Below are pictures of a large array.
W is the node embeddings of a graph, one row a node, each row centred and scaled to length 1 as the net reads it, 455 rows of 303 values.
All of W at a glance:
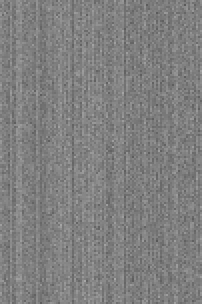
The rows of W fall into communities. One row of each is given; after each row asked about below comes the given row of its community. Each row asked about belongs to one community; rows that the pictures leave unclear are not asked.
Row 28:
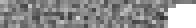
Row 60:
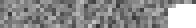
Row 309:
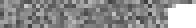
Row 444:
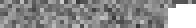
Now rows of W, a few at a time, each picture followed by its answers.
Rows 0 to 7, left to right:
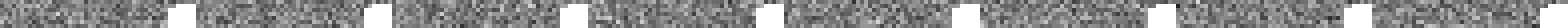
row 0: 60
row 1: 60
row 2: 60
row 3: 28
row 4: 60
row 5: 444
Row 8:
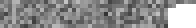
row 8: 309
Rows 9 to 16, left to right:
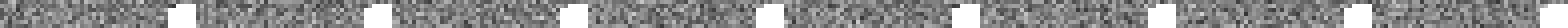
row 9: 309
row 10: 309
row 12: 60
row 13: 309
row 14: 444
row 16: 60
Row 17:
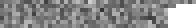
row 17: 309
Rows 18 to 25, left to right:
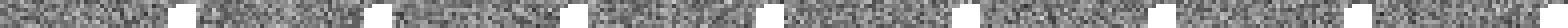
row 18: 60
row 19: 28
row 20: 28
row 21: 28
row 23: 60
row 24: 444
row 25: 28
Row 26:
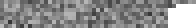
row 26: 309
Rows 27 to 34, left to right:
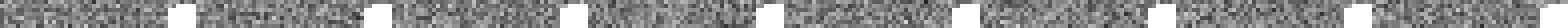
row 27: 444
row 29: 60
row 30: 28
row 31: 60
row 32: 309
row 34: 60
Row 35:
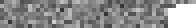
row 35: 309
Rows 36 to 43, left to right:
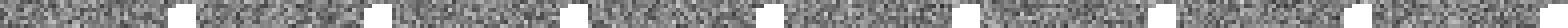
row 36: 309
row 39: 309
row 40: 28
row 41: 28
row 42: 28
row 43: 28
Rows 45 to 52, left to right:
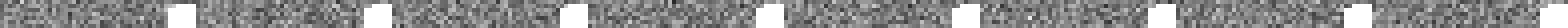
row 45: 444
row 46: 60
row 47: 60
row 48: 60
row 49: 309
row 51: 444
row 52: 60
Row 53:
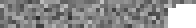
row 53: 444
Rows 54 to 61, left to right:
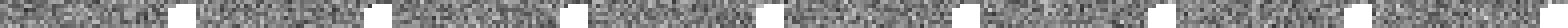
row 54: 444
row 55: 444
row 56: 444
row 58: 444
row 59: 28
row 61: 60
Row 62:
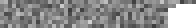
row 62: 28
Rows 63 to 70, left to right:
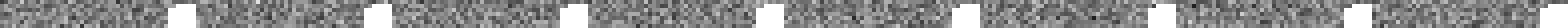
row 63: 444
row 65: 60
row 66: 60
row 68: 309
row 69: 309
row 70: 444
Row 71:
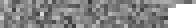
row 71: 28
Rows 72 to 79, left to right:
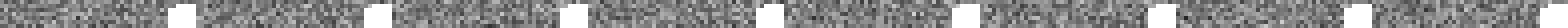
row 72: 444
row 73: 60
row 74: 444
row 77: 28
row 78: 444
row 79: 28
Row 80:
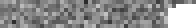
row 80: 60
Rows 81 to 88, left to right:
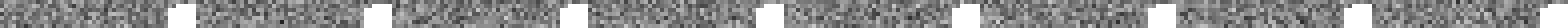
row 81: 28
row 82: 444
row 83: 60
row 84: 309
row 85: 60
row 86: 444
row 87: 60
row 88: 60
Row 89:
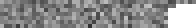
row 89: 309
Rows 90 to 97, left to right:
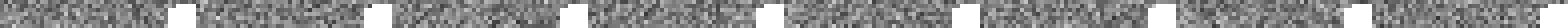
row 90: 444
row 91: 28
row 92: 28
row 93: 309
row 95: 60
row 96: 444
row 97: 309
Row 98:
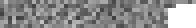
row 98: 309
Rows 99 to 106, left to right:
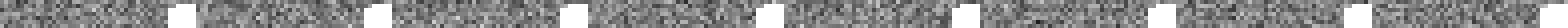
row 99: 309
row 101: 60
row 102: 60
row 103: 28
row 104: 60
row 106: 60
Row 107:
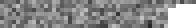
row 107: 444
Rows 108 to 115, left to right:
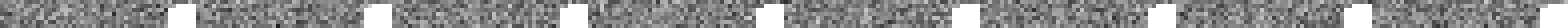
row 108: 28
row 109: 444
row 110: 444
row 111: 309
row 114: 28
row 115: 60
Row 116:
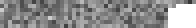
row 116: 28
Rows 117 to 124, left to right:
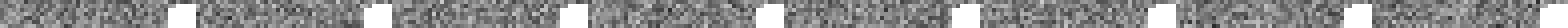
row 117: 60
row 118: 444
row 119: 28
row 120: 60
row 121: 28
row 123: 28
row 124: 309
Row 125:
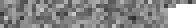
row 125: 309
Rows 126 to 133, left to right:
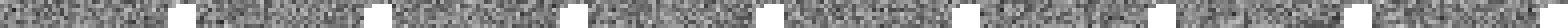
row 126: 28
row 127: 28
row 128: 28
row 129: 28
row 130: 444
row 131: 309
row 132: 28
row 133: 28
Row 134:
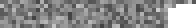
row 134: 444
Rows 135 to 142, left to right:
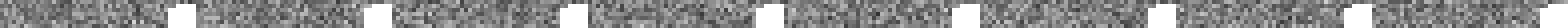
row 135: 444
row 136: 60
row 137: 309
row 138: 444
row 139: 60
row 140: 444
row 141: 309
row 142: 309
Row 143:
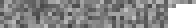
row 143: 28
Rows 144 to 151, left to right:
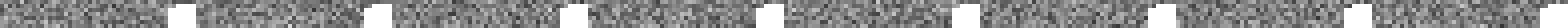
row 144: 444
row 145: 28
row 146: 309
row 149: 28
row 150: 309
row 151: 309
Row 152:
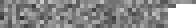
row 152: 309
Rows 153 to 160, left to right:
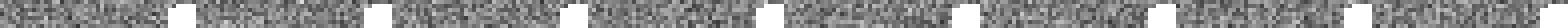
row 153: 444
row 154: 444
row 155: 444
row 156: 444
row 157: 28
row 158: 28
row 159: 28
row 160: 28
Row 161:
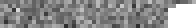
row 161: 28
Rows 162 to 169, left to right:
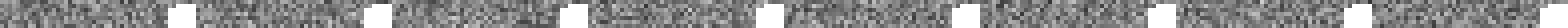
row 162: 28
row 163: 444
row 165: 444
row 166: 28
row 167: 309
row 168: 444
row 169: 60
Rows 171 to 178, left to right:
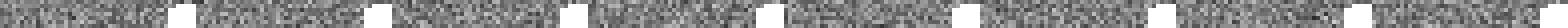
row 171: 444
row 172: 444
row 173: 444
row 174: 60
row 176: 444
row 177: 309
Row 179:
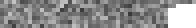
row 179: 309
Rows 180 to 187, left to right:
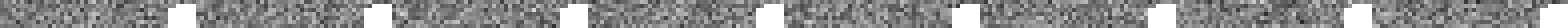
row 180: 60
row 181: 309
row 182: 444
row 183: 309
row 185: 309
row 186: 309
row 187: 60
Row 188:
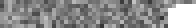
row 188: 60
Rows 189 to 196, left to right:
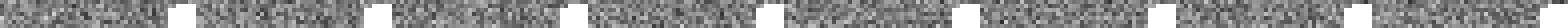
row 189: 60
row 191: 309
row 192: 60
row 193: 444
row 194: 444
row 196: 60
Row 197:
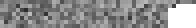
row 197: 28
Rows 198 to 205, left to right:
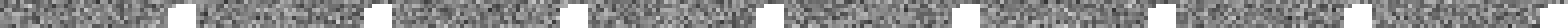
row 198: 60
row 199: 28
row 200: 444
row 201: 28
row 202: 444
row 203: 444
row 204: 28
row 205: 309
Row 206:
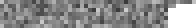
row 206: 28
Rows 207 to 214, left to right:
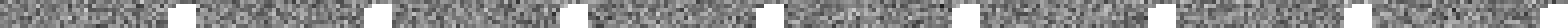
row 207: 444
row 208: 60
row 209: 28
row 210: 309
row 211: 28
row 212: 28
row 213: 28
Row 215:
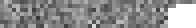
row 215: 28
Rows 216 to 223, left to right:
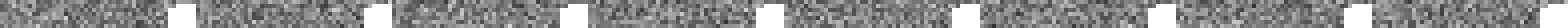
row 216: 60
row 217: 309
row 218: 309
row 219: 444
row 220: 444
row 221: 309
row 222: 309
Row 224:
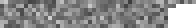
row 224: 309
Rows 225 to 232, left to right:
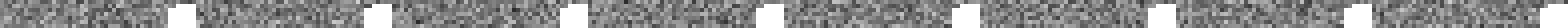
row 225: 444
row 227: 60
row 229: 309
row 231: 309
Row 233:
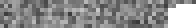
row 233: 28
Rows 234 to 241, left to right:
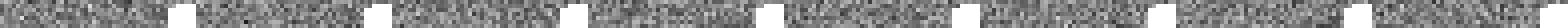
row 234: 60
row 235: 28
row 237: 28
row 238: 309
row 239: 28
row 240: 28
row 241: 309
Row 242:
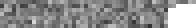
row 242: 28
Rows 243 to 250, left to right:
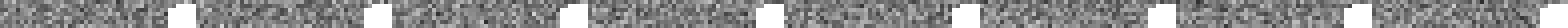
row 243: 60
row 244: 309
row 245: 28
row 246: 444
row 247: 28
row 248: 444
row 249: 309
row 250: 60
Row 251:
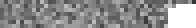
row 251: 444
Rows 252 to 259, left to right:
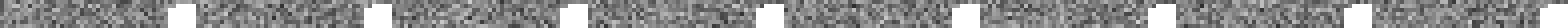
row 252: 60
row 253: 28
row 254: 309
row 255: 444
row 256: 60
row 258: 309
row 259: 444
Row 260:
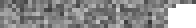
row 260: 444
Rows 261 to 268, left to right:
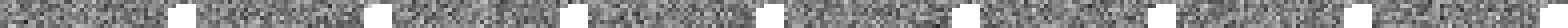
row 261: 28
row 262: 28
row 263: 309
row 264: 28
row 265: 28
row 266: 309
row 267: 28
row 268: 28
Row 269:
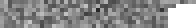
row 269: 309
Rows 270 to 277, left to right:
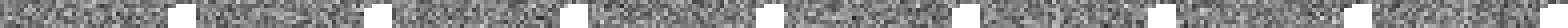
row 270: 309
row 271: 444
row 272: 60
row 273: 309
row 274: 60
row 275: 444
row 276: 309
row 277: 309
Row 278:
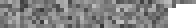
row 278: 28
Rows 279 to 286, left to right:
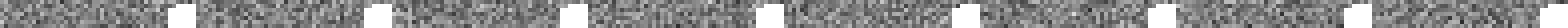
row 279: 309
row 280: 28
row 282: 444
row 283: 309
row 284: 309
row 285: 309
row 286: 60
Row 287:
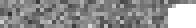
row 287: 60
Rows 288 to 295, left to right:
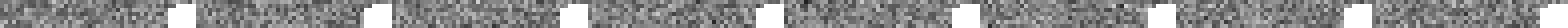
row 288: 309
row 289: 28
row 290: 444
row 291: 309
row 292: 309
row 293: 444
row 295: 28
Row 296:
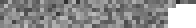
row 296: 444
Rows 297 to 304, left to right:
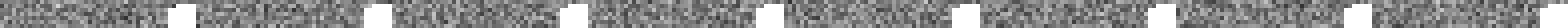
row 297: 309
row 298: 444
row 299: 28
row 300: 28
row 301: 444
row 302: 28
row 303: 309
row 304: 28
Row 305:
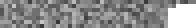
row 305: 444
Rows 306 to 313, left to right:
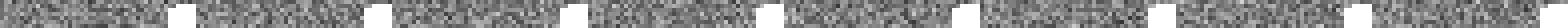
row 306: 444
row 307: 60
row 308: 60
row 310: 60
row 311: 60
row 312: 28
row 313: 60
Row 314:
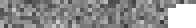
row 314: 309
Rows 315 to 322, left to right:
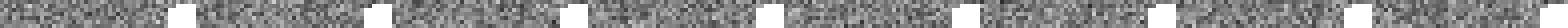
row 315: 60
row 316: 309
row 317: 309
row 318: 444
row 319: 444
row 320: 309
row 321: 60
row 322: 60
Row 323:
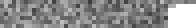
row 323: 28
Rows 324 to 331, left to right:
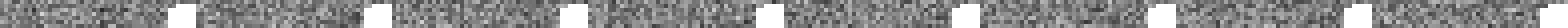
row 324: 444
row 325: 28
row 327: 28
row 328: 28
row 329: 28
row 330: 28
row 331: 309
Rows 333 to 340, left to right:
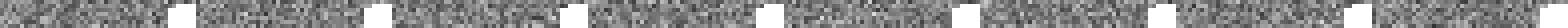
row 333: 60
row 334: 60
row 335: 309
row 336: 309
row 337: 444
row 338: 28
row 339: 60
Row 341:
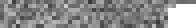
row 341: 444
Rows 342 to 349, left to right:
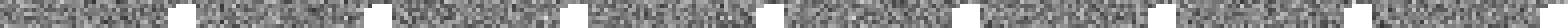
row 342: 60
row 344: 444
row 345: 28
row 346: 309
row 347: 309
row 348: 444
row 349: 309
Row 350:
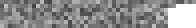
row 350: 309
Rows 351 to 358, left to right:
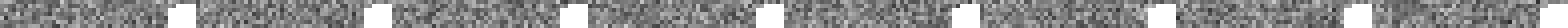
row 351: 28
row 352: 28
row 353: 60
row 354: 60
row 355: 28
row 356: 444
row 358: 28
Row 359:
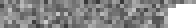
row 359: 60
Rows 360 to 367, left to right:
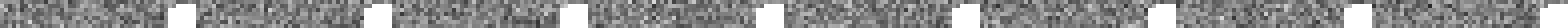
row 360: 28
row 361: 28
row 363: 309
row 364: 28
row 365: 60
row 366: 60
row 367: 28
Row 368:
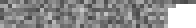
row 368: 444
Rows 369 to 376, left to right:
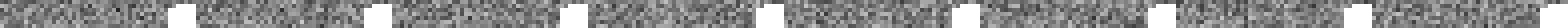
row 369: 309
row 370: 309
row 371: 444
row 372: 28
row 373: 60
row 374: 28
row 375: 444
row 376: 28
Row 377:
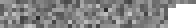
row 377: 60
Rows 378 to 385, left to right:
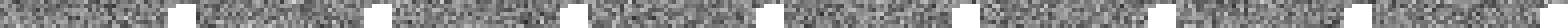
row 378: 444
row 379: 309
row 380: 28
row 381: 309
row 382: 28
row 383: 444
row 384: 28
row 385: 309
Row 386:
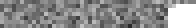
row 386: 60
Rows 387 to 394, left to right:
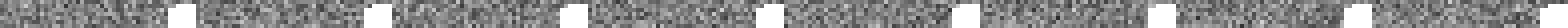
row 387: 60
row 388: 444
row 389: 309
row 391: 60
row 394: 444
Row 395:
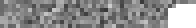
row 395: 60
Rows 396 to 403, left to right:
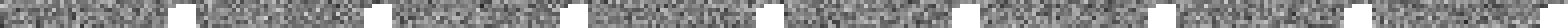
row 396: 444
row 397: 309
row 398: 444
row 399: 444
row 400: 28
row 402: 28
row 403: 309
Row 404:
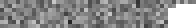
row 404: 444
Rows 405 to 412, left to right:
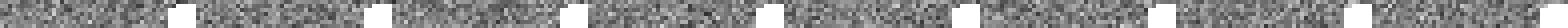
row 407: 309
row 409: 28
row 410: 60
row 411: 28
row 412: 60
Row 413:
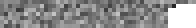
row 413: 309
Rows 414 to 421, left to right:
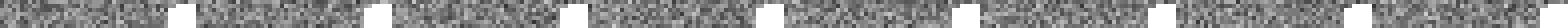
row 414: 28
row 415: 60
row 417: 60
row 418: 60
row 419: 60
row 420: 309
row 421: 60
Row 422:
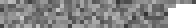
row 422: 60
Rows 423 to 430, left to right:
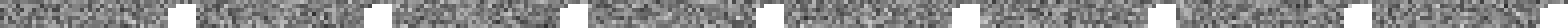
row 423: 444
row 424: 309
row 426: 444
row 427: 444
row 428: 444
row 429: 309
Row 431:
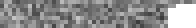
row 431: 28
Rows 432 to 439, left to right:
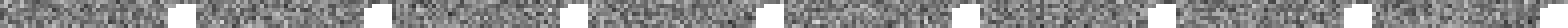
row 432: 444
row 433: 444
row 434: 309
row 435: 28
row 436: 444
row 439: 28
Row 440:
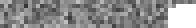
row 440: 28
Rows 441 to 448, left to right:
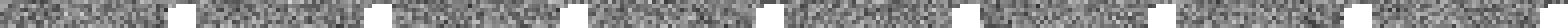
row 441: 28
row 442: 28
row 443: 60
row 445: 309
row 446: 309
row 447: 28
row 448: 444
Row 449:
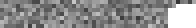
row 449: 309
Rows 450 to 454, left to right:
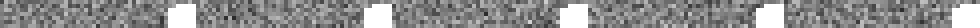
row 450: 28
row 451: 28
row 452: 28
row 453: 309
